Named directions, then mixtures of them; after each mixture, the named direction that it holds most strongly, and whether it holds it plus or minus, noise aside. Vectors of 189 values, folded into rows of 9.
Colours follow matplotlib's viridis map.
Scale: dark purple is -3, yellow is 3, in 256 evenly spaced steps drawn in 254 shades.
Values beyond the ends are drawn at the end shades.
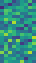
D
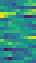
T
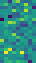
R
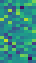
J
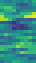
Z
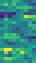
T, minus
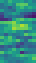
Z, minus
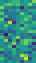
D, minus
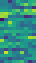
T, plus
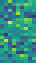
J, plus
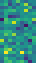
R, plus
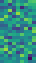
J, plus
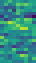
Z, minus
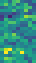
R, plus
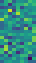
J, plus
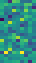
R, plus
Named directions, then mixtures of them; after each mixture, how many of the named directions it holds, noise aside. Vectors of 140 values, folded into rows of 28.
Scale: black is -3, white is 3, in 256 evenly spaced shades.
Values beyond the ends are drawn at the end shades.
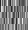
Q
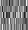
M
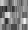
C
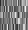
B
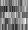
two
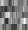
one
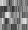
one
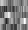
one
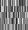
one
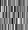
two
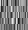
one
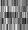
three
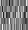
one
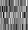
three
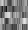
one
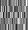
three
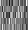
one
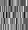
two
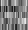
three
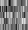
three
